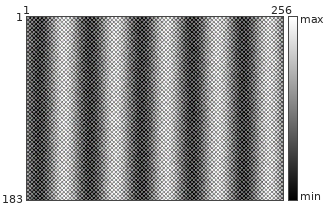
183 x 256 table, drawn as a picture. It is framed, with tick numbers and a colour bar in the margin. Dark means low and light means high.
Upright stripes repeat 5 times across the table. There is no seam. There is no overall slope.
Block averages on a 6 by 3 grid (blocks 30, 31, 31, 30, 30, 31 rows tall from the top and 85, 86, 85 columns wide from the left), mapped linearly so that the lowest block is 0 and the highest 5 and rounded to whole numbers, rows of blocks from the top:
0 2 5 / 0 2 5 / 0 2 5 / 0 2 5 / 0 2 5 / 0 2 5
